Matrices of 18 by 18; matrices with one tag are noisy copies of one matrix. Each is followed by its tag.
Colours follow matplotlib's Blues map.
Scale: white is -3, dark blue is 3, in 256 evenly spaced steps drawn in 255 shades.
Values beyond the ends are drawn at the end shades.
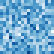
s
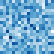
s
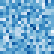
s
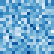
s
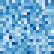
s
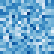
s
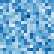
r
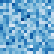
r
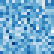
s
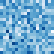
s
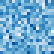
s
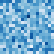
r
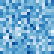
s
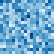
r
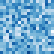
s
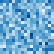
r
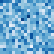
r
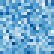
s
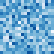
s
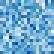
s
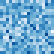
s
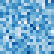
s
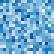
r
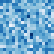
r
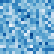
r
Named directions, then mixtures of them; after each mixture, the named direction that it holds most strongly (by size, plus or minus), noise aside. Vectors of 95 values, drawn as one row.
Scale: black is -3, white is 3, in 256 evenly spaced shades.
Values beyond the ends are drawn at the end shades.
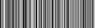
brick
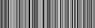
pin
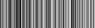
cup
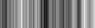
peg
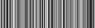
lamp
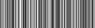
brick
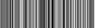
lamp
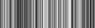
peg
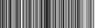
cup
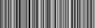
pin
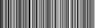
pin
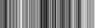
peg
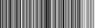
cup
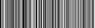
brick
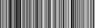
cup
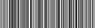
pin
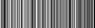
cup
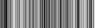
peg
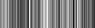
peg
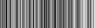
peg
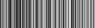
cup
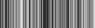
peg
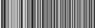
brick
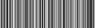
lamp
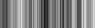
peg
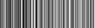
cup
